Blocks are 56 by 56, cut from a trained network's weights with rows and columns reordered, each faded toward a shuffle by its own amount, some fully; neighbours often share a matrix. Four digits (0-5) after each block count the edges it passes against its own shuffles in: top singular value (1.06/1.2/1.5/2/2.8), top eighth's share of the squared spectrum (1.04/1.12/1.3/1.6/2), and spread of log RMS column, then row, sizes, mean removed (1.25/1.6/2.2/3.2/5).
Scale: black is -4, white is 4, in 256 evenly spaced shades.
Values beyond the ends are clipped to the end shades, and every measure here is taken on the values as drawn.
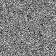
2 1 0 0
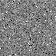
0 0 0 0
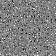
3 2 0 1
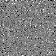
3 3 1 1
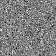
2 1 0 0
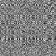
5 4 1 3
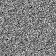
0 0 0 0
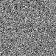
2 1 0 0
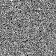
0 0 0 0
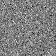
0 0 0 0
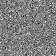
1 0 0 0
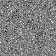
1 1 0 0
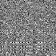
3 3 0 2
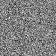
2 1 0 0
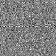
3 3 0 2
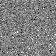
1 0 0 0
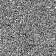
1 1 0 0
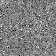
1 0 0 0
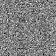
3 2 0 1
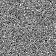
1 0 0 1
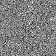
2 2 0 0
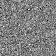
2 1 0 0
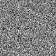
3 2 1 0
